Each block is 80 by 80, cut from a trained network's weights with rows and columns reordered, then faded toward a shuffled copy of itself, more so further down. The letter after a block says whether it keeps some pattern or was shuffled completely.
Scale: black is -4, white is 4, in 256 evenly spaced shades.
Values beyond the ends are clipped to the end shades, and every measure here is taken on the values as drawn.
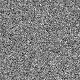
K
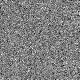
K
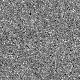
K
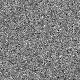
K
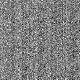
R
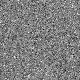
K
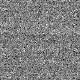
R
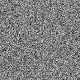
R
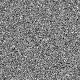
K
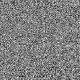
R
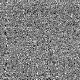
R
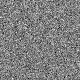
K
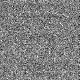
R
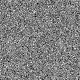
K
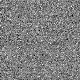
R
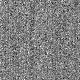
R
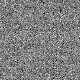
R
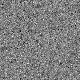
K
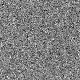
K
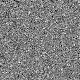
K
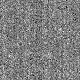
R
